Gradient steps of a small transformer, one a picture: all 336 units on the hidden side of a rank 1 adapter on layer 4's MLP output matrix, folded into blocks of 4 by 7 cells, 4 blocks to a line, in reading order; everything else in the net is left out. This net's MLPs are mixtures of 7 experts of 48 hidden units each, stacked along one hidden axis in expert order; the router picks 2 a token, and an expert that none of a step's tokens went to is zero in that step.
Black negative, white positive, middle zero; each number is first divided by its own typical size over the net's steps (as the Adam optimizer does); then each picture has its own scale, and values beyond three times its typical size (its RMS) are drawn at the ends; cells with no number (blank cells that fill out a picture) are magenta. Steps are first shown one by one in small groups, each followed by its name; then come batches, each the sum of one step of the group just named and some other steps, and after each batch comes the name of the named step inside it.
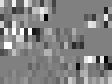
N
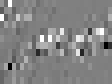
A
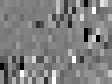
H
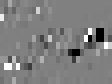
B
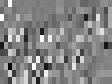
A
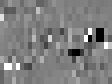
B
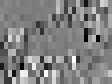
H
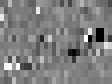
B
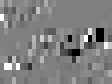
B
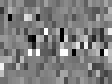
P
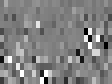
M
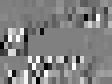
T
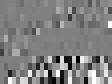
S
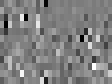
M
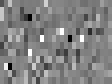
T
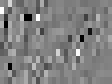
T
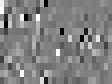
M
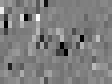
M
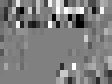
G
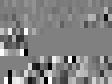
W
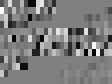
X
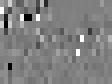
W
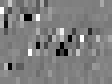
G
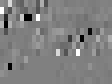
G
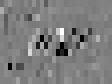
G
